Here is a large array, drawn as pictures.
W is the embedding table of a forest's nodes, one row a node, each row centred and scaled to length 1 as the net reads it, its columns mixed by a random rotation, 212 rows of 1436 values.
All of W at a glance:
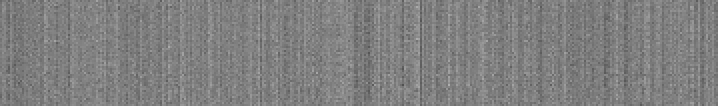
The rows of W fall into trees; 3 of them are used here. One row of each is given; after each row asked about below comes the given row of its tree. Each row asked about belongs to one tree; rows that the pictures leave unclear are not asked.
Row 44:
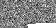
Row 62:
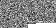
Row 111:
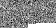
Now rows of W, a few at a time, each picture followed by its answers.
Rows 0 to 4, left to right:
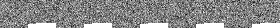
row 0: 44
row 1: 111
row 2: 44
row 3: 44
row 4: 111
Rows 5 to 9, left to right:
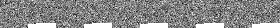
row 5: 62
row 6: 44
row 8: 44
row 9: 111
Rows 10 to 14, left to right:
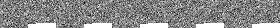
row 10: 44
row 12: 111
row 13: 62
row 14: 62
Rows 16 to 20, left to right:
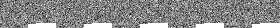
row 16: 111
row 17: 62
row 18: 44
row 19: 111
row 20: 44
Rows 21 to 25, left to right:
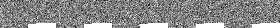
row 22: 111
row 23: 44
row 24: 111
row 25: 62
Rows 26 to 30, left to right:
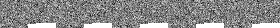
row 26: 44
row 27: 111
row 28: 111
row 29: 44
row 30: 111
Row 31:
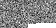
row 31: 111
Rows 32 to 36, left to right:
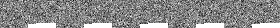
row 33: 111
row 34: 44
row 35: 111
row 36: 44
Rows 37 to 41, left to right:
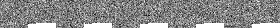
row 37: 44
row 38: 111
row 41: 44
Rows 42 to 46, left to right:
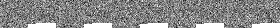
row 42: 62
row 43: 111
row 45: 111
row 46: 111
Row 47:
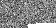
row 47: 44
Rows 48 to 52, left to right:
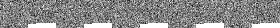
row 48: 111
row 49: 62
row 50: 111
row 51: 62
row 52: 111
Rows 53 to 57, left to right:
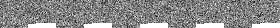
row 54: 44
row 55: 111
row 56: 111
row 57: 111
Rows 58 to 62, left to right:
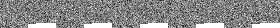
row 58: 111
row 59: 62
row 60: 111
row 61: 111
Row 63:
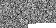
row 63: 44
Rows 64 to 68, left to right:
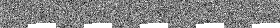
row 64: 62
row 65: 111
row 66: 44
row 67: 44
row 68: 62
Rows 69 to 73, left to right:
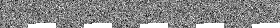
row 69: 111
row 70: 111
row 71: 111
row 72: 111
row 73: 44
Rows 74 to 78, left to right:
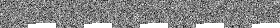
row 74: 62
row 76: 111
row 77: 111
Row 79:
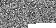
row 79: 62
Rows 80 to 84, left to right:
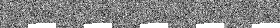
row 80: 111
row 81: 44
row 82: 44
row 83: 44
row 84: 62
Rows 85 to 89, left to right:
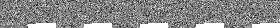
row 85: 44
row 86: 111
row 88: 62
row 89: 111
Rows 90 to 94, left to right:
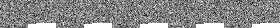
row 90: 111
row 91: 44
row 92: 111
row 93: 44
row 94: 111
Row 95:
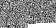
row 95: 111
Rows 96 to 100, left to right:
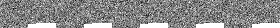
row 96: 62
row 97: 44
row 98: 111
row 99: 62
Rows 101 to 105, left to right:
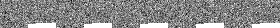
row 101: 62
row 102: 111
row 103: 111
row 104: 44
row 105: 62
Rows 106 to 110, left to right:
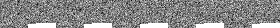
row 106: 44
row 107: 44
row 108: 44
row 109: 62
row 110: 62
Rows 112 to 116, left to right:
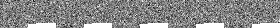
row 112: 111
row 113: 111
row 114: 44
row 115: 44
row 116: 111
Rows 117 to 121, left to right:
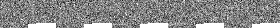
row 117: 44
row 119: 44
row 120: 44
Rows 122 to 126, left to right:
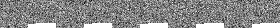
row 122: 111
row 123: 111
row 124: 62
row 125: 62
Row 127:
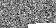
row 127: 44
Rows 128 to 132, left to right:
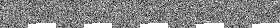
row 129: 111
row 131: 62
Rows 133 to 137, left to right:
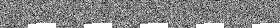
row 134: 44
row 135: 44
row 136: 111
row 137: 111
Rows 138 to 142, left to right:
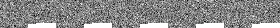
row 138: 111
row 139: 44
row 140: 111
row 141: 44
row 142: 111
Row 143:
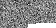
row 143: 111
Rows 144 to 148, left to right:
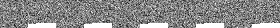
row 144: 111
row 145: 44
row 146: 111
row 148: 62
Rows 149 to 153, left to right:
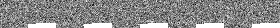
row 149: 62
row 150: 44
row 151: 62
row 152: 111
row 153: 111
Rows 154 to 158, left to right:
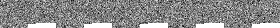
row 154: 62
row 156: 44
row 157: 111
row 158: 111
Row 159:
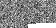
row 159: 44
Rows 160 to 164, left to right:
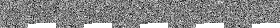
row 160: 111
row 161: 111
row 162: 44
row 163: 111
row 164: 111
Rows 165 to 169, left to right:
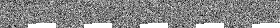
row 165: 111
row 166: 62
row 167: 44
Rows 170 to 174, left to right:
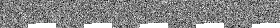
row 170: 111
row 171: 111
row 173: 62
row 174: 111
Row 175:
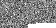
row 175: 44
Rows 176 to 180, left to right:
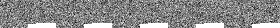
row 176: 62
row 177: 44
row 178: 44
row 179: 62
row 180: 44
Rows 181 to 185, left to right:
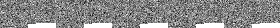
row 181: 44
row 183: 44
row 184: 44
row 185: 62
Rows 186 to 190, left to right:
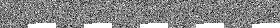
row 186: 44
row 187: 111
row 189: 111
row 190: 62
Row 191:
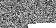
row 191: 44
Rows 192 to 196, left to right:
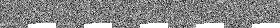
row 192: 44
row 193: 44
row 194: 44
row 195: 111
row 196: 111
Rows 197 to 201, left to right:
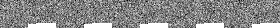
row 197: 111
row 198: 44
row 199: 111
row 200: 44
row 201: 111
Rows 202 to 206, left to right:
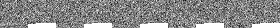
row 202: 44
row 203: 62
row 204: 62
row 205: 111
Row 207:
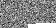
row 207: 62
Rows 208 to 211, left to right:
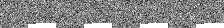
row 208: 62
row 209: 44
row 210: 111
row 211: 111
